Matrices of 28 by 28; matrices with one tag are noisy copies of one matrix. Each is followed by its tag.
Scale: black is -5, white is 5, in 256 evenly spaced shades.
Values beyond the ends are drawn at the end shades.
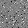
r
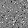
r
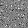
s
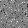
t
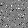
s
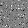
s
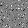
s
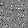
s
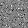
s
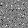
s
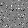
s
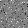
t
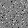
r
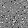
r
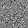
r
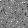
t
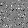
s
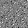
r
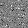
s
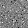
r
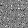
s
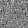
t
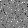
t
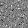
s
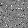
s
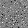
r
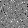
t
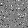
s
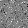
t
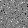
t
